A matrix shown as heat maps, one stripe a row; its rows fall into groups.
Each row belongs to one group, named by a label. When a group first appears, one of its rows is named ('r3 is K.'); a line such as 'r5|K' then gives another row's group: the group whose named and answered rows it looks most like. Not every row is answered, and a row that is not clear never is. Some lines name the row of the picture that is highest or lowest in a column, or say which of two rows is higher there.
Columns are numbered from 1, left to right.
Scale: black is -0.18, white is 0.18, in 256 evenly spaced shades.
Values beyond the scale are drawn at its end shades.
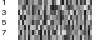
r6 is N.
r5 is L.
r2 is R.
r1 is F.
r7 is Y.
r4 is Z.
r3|L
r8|N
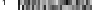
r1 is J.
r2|L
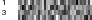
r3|J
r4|L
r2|R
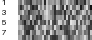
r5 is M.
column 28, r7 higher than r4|Yes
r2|M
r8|R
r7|N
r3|J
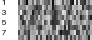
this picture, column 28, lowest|1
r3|R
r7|J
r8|N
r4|M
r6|Y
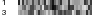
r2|R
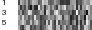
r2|M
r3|L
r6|M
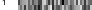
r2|Y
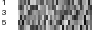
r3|J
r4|Z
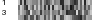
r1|Z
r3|N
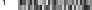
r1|M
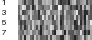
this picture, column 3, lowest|3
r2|F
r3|L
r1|J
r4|F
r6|Z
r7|Y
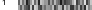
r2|F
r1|J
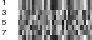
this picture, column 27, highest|6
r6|M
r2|R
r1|R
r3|Y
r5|F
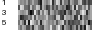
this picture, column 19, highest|5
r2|N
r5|N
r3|J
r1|Y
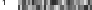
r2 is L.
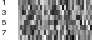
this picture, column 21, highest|6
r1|J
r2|M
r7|R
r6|M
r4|J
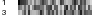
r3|N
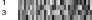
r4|F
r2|Y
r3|L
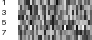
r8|Y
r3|M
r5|R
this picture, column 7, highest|6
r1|N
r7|Z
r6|F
